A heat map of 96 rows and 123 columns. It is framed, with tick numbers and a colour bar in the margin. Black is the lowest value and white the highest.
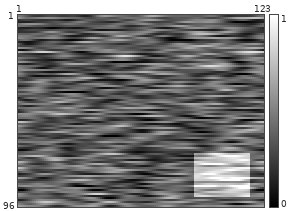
The grain runs across in streaks. The bottom right is the ninth with the highest average. An odd patch, higher than its surroundings, sits in the bottom right.
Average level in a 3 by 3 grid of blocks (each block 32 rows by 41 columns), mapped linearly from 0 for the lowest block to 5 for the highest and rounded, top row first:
0 1 1 | 1 1 1 | 1 1 5
